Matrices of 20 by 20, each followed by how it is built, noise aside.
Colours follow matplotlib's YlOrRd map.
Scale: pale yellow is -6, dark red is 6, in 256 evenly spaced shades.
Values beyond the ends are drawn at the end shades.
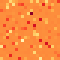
sparse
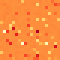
sparse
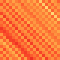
Toeplitz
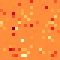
sparse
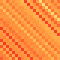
Toeplitz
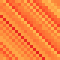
Toeplitz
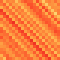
Toeplitz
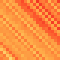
Toeplitz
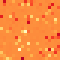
sparse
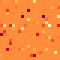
sparse
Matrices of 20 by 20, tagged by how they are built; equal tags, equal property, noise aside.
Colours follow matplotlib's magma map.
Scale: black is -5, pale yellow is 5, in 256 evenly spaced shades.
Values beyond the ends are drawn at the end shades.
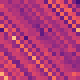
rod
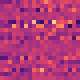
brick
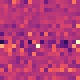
brick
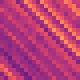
rod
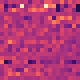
brick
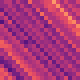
rod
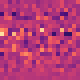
brick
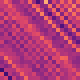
rod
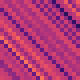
rod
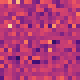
brick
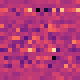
brick
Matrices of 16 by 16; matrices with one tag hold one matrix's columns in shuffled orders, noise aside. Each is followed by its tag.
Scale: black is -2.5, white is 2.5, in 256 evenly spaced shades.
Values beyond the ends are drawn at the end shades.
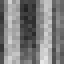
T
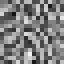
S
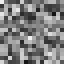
S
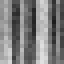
T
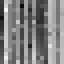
T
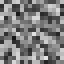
S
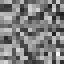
S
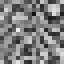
S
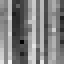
T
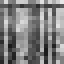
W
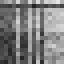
W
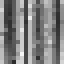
T
